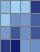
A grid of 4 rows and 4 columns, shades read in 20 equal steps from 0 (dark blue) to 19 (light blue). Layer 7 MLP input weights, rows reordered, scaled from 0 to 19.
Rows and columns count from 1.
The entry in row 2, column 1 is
18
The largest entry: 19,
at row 1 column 2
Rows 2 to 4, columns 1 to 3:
18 12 13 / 13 6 12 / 3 0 13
